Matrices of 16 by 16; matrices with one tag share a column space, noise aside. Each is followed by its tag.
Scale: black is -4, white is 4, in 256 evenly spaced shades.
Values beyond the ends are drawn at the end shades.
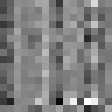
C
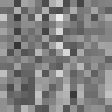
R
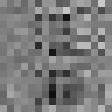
R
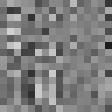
R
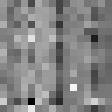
C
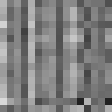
C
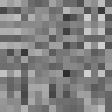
R
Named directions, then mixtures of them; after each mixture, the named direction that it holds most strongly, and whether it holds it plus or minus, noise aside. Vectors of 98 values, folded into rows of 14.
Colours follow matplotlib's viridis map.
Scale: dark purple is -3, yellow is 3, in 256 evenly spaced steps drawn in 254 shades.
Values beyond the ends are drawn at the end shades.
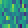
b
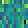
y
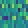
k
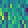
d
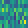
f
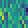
d, plus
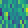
d, minus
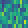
b, minus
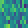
b, plus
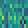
d, plus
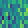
d, minus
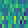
f, minus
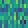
f, minus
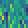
d, plus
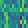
b, plus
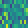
d, minus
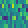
k, plus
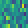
b, plus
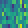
b, minus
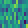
f, minus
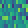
k, minus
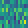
f, plus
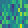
b, minus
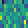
y, minus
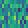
f, minus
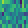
b, plus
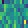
y, minus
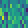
d, plus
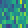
b, minus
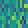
f, minus
